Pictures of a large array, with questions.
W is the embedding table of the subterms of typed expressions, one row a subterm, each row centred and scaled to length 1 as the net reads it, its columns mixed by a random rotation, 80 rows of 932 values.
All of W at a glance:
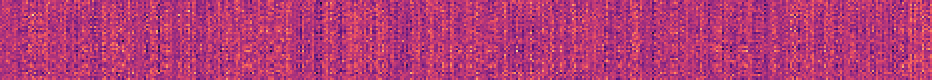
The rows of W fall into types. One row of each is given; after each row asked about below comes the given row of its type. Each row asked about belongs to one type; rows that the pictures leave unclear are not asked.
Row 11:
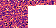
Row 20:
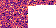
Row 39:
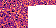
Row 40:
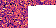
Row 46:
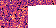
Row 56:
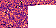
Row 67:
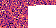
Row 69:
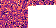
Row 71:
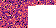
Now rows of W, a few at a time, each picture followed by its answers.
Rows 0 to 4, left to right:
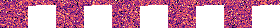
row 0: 39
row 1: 56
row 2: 39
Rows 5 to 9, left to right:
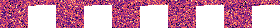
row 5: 71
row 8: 11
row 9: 56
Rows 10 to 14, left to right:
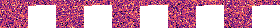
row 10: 67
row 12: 39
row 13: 56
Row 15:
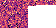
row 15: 20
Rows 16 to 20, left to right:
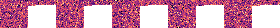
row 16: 71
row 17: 69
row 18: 39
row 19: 40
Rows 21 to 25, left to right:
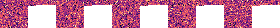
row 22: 46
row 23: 20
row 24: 40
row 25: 11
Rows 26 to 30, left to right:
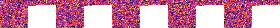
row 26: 71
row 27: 69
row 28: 20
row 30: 71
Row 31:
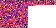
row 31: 71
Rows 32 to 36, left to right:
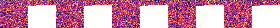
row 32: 39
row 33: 39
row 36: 46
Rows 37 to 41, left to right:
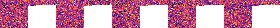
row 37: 40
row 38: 69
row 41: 56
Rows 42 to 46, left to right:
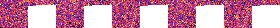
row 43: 69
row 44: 46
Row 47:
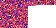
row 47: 71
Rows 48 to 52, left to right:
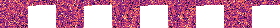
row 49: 69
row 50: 46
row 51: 46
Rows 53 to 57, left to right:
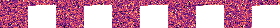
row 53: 11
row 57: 69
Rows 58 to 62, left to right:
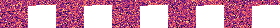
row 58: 39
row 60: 11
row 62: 71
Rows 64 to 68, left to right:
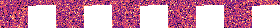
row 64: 46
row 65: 20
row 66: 20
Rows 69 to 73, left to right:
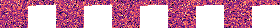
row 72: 39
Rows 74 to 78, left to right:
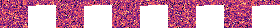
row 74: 67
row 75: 71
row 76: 20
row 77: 40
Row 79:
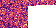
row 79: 56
